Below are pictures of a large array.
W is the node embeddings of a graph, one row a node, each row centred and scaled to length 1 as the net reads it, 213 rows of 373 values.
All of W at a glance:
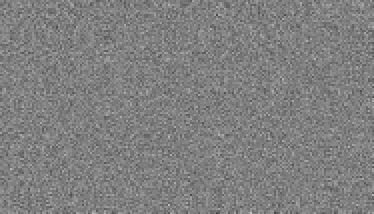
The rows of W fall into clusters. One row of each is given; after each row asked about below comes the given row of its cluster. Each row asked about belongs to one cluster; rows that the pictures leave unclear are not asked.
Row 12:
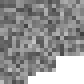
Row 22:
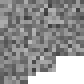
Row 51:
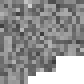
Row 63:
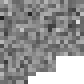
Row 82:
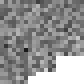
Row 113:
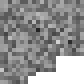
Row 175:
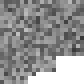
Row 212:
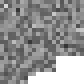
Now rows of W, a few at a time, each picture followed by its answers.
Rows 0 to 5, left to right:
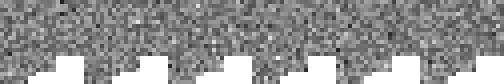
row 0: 63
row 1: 22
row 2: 175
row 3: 22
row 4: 175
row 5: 175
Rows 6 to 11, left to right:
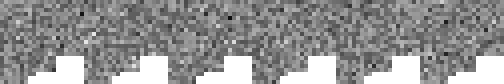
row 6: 51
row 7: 175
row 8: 113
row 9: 82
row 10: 12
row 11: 51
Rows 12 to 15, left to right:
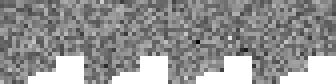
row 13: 82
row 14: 175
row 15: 175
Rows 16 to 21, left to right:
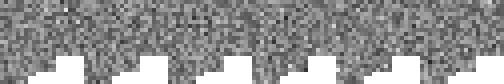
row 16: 63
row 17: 63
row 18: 22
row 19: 51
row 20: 113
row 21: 175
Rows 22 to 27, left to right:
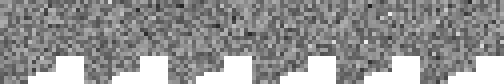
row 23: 82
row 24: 12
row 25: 212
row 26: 212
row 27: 212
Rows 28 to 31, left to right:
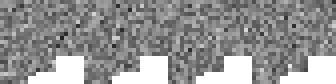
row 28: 63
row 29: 212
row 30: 51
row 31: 51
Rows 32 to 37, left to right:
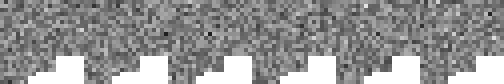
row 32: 63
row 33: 12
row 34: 51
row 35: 63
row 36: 51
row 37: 82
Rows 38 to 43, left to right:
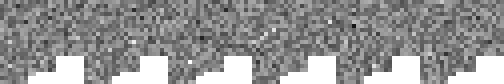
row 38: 82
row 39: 51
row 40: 212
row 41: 63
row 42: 51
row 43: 51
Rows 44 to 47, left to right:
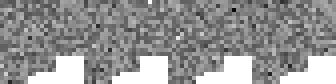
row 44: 12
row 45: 22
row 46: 63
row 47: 12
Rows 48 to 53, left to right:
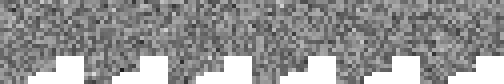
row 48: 175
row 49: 63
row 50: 212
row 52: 113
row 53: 113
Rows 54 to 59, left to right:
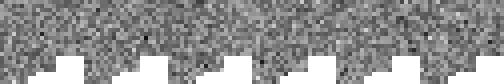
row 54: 51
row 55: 63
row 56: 12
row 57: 175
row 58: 175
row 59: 113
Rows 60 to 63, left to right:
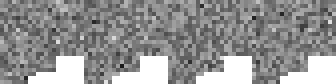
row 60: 113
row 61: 12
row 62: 212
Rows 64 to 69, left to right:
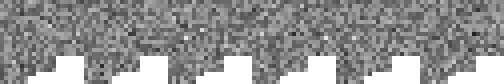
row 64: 51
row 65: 12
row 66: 22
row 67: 82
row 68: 22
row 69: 212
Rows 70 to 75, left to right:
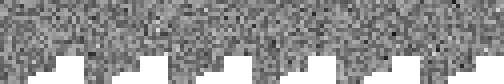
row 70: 51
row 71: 12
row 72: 51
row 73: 82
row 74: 175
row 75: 22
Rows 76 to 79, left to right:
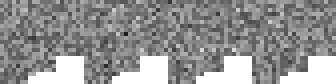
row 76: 212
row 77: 82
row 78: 22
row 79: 51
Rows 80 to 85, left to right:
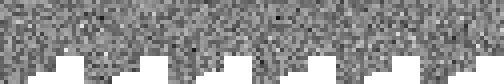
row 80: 51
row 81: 113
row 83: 22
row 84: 82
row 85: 212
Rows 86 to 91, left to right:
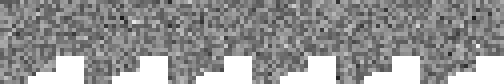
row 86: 175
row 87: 22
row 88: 51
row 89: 12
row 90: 51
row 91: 212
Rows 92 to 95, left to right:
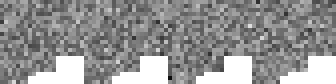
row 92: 212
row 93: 212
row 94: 51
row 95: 63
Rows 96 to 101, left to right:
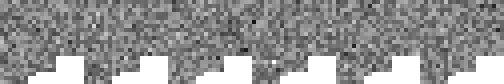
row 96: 113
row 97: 22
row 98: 175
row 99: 212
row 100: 12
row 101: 82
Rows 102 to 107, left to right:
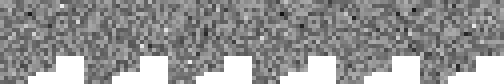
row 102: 63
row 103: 212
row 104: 212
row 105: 63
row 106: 175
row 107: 12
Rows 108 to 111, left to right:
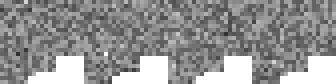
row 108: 82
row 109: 113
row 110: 175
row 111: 212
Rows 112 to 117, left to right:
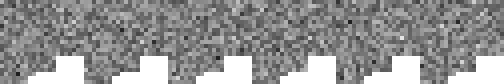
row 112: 12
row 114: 175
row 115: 63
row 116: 51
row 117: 82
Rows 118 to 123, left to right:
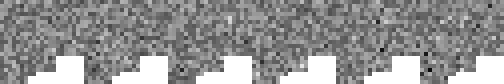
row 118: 51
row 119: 22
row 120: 212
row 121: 175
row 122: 22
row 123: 113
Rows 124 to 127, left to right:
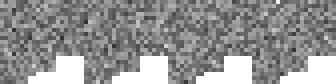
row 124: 63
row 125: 212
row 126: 113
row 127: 82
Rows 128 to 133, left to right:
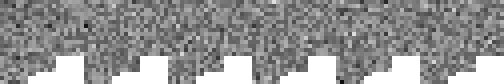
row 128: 12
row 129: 51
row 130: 22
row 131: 51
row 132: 82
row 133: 113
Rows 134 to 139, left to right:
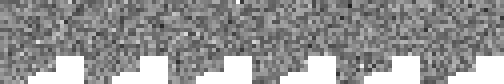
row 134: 175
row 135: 175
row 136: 175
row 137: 63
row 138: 12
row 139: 63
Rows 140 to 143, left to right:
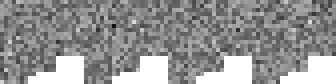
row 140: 51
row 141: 22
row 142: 12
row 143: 63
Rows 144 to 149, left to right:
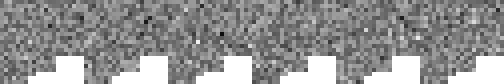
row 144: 22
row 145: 175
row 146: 212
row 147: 212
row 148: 175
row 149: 22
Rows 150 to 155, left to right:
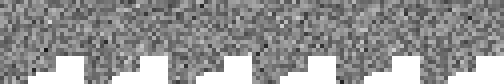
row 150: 22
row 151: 82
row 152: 12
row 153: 113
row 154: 82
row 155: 82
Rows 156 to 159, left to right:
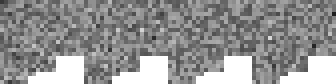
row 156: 12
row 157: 22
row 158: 175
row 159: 51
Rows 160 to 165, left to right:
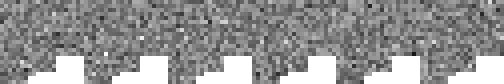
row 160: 212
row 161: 113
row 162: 22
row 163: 51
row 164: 212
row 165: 175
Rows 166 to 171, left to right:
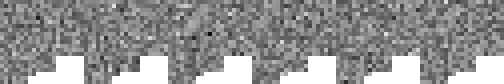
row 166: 22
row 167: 51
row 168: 82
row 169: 212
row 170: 12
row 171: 82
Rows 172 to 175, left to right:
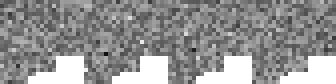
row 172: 12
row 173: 113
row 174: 82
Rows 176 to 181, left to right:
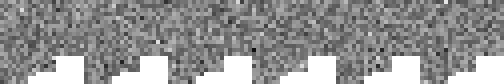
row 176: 212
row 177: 51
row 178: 175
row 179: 175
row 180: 22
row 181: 82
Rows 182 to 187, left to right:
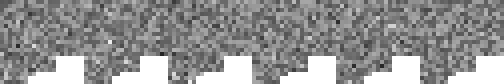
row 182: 12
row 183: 113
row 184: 12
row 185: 113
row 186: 212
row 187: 82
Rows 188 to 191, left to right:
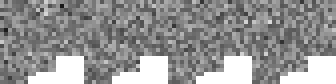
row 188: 63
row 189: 212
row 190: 63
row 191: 212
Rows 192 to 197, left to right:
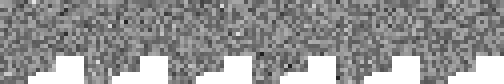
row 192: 63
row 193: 51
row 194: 12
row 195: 12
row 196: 51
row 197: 63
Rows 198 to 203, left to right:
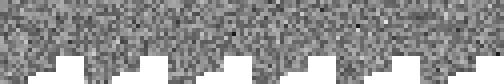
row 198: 113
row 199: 51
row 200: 63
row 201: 82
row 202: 22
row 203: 113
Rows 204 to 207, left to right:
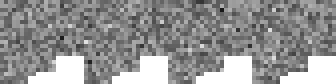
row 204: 63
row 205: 63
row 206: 12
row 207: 113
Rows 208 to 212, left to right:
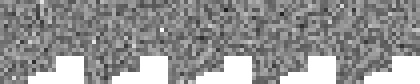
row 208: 22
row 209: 51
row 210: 212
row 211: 63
